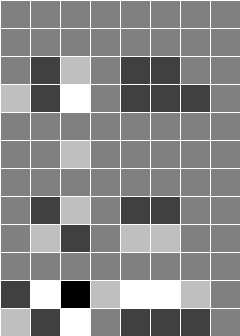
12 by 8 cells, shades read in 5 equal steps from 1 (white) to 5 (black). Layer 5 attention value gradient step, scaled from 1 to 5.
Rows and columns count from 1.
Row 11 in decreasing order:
5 4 3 2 2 1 1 1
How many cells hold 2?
10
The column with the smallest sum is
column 3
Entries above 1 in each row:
8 8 8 7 8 8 8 8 8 8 5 7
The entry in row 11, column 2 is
1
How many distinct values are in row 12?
4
